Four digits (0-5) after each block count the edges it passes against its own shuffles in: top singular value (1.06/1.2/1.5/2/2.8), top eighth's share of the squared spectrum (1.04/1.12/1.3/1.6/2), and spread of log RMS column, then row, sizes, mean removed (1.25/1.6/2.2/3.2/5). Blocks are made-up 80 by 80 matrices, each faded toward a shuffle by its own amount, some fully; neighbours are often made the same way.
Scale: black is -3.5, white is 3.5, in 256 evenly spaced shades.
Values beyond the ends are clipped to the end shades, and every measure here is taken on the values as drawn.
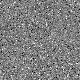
1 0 0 0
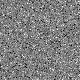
0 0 0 0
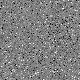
1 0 0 0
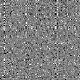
4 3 2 2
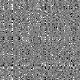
4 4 3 2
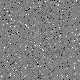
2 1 0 0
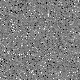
0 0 0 0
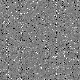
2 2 2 1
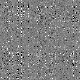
2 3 3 2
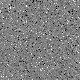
1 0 0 0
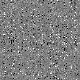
1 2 2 2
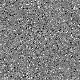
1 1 1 0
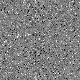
1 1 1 0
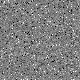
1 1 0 0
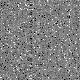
3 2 1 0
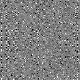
4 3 2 1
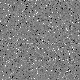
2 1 0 0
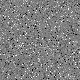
0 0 0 0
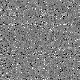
3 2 1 2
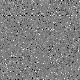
3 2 0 1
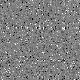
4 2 1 1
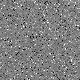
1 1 0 0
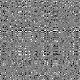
5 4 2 3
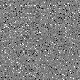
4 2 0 1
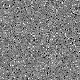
3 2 1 0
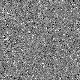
0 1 1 0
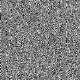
1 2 3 0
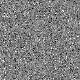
0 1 2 0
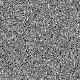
0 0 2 0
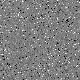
2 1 0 0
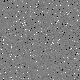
0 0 0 0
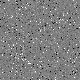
2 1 0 0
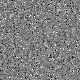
2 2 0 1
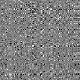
4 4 3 3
